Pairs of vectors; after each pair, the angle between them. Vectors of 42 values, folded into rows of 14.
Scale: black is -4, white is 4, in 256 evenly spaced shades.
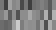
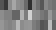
partly aligned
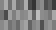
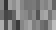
orthogonal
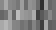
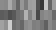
partly aligned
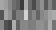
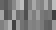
nearly opposite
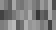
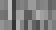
partly opposed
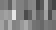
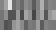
partly opposed
